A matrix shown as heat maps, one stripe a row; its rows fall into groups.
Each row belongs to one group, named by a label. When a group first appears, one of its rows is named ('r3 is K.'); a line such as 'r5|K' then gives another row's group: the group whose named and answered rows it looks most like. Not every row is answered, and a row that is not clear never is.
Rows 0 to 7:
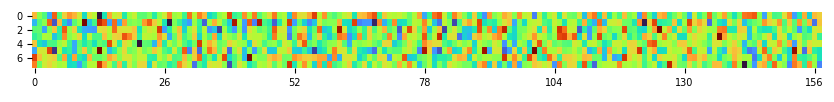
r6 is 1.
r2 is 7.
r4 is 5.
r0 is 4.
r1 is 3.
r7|3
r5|3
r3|7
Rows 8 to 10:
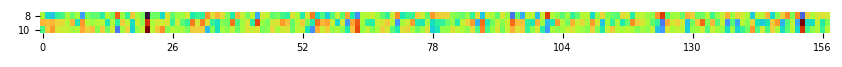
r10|1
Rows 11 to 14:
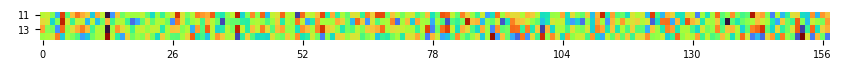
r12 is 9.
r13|4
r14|3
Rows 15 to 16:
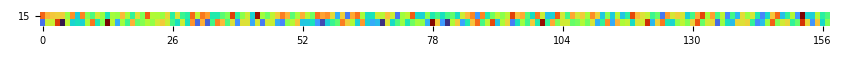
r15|1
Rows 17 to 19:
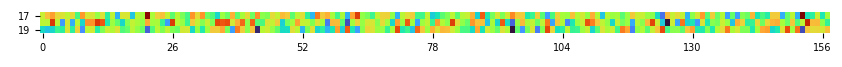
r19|5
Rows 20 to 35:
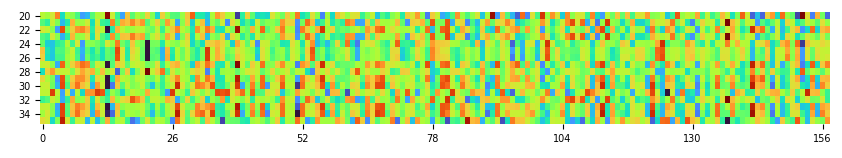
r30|4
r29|4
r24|5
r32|7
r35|9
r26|5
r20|3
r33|4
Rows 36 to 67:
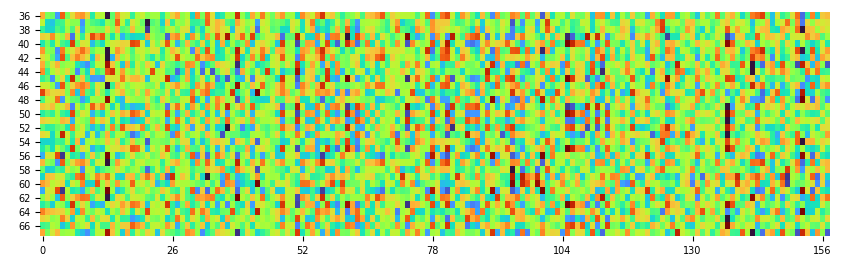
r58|5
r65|9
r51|9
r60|1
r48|3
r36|4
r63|7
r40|7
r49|9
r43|3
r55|7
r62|4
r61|3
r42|4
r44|3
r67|3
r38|5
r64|1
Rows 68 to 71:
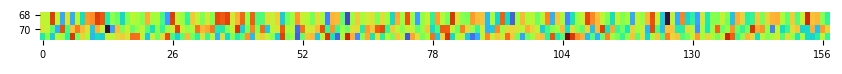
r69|9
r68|9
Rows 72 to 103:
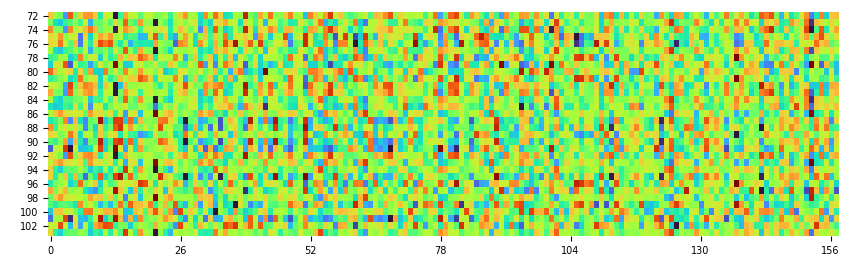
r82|4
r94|5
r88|3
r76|9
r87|3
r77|5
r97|3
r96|7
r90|3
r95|3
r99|7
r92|4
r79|3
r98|1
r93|1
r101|3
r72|4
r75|9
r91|3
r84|5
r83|4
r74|4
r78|7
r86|1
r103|5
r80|1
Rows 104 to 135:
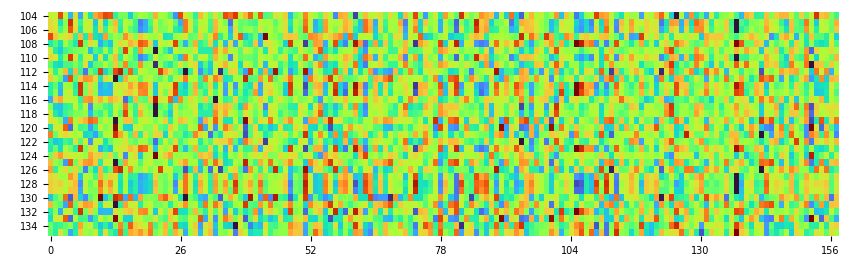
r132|7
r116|1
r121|3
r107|1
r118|5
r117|5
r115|7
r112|3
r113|4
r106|9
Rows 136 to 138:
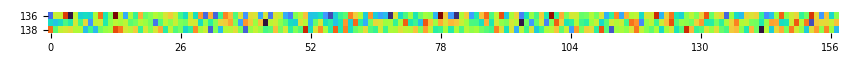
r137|5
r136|3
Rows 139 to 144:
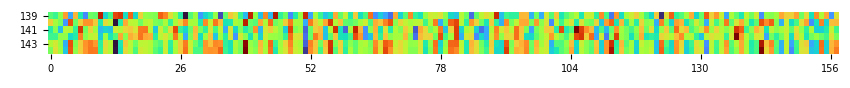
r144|4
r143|4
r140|4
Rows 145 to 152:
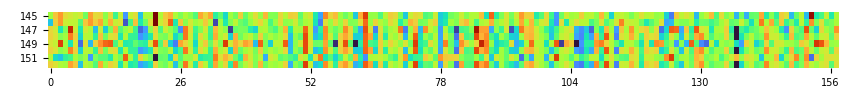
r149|9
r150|9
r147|9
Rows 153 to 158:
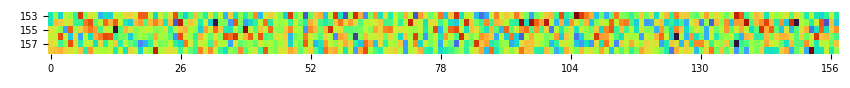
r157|9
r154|1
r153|7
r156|9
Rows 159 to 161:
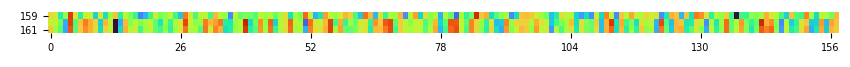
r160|4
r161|4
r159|9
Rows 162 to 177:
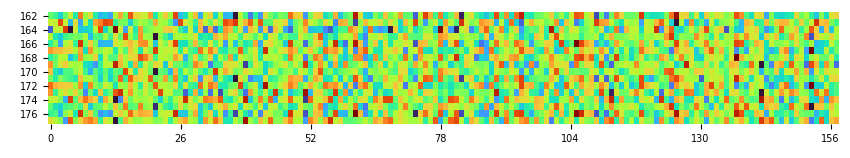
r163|9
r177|4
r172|1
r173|3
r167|1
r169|3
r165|5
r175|5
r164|3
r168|7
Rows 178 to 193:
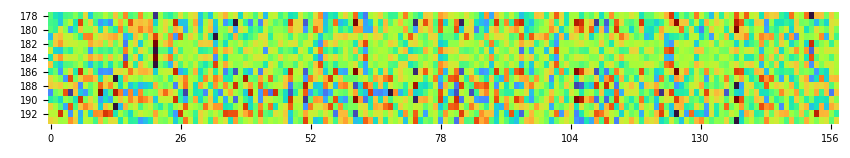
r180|7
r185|5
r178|5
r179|7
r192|9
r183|5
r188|9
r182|1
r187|4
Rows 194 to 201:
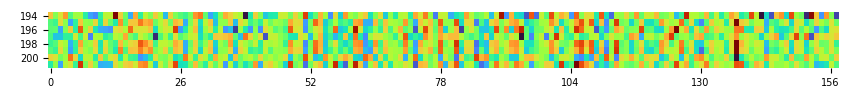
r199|7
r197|5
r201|7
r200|9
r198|7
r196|7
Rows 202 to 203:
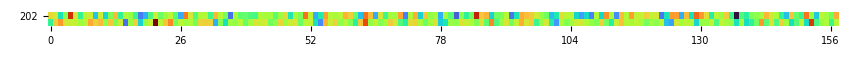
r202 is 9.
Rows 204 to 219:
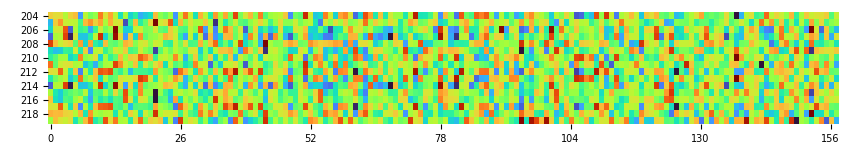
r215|5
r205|1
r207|3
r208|1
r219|1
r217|9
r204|9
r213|7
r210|7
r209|5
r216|5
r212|9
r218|1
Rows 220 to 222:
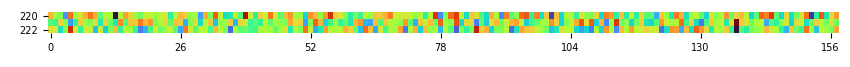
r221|7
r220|4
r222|9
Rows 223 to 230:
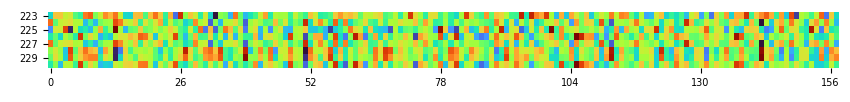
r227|3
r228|4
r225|3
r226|7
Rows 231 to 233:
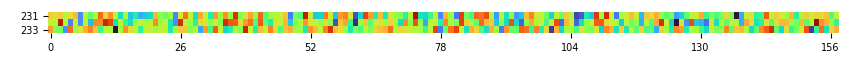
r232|9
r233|4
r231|9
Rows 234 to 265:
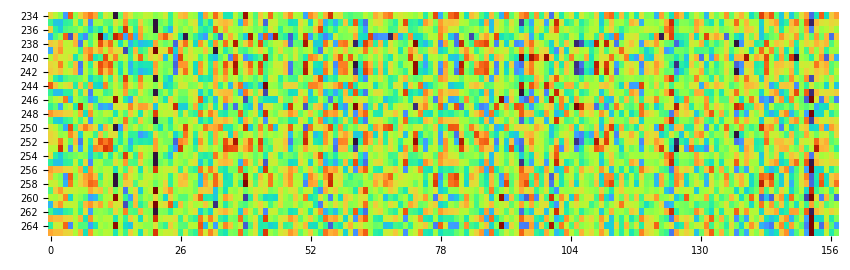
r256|1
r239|1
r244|1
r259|1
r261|1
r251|9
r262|5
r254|5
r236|5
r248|1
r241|9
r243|5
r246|3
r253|9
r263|1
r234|4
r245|5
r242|9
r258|4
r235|5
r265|1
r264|3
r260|3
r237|3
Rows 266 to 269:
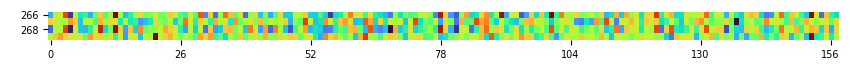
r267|9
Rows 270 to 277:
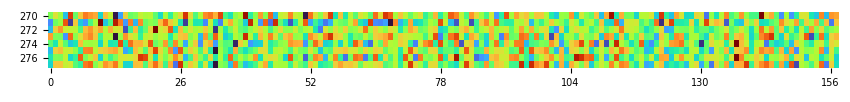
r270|4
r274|7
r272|1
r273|4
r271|3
